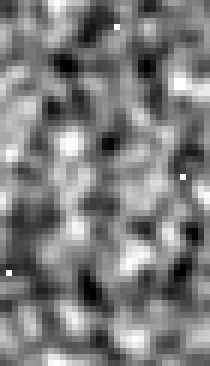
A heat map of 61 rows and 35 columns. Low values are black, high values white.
Grain: blotchy. Lone odd cells: 3, each higher than its neighbours. Slope: none. Average level on the scale: 50%.
